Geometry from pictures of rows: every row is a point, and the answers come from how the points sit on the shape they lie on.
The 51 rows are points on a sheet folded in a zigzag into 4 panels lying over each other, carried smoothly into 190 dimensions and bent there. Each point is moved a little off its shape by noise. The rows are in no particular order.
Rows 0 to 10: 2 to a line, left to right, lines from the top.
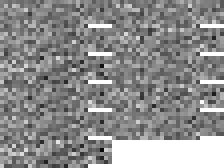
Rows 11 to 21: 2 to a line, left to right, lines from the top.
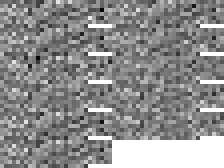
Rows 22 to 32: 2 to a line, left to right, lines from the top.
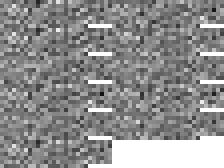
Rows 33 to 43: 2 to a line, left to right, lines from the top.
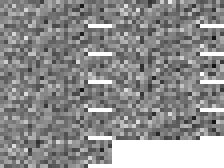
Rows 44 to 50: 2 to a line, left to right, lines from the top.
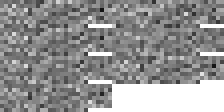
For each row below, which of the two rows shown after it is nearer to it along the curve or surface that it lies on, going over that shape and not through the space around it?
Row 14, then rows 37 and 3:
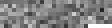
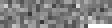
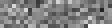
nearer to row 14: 37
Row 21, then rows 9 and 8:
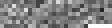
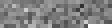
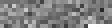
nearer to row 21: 9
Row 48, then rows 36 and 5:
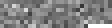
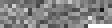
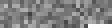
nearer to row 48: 5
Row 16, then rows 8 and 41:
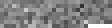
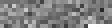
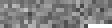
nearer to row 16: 41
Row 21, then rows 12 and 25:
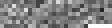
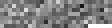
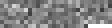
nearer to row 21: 12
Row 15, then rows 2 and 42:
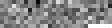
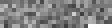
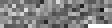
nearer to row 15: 42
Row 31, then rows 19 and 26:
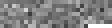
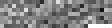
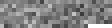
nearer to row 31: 26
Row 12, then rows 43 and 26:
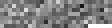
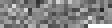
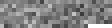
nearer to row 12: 43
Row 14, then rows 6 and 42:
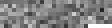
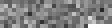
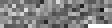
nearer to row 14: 6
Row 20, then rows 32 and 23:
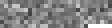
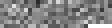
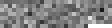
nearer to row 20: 32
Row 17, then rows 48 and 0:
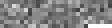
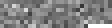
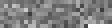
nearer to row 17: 48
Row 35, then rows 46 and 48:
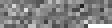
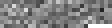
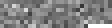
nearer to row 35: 48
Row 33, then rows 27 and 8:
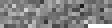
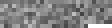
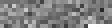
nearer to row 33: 27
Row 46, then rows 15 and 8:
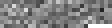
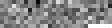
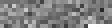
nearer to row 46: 15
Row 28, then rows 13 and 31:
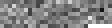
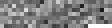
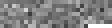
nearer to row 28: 13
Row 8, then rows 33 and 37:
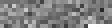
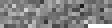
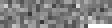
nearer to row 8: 37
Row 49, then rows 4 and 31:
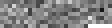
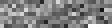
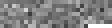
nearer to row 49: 4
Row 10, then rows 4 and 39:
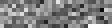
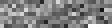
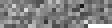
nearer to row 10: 4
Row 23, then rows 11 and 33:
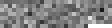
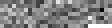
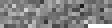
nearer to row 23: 11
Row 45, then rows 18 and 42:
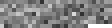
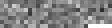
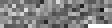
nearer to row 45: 42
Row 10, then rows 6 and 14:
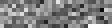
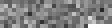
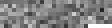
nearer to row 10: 14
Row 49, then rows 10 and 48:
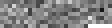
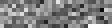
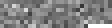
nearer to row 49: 10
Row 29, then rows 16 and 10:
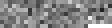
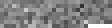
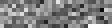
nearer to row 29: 10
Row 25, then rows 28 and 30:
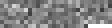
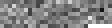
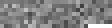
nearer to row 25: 30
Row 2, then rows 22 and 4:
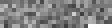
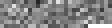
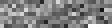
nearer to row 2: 4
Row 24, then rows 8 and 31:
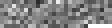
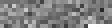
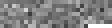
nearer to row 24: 31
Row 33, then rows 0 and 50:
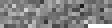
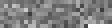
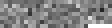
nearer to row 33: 0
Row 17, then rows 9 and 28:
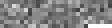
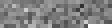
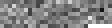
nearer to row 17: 9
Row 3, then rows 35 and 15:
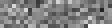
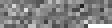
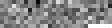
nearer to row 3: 15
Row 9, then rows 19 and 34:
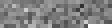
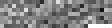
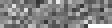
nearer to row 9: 34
